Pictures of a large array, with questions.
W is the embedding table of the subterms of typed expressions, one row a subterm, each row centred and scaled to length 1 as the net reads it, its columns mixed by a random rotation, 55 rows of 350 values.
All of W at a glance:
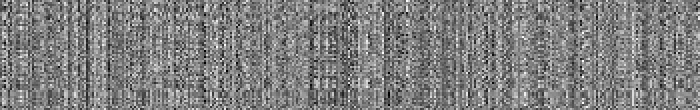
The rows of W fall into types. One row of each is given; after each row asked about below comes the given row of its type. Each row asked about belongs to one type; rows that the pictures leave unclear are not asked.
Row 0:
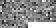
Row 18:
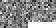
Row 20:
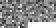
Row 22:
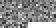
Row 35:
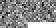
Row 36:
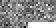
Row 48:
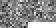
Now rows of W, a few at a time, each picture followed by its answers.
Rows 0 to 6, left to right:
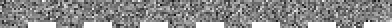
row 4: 35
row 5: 35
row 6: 20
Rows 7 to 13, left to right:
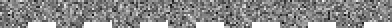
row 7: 48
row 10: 0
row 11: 48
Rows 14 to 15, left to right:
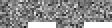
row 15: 22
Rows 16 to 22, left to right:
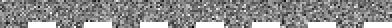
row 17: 20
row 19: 36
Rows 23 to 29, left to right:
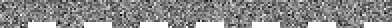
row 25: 48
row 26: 20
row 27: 18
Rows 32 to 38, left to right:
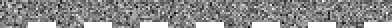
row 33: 0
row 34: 0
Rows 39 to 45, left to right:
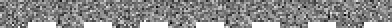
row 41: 18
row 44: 22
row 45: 48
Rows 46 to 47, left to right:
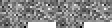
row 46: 36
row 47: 36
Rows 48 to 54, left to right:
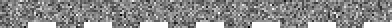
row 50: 48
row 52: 36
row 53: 22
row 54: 35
